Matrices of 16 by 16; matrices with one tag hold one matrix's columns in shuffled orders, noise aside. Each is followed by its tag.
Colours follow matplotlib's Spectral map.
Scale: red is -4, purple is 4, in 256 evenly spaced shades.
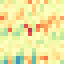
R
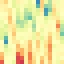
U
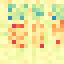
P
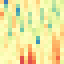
U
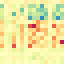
P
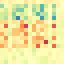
P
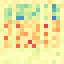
P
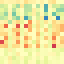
P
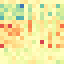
P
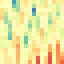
U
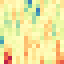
U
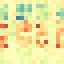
P
